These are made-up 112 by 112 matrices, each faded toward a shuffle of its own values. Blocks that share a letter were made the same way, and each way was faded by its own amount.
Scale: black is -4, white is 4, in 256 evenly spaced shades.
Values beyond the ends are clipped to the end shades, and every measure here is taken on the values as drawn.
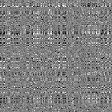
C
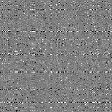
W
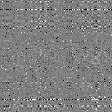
W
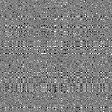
C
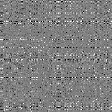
W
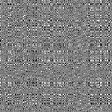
C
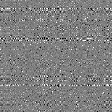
W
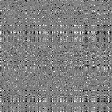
C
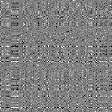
C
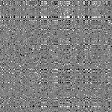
C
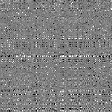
W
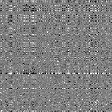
C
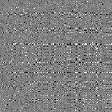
W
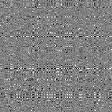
C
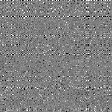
W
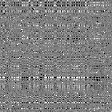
C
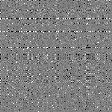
W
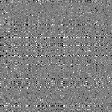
W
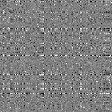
C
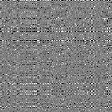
C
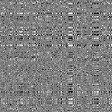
C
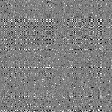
C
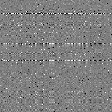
C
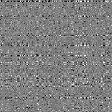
W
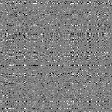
W
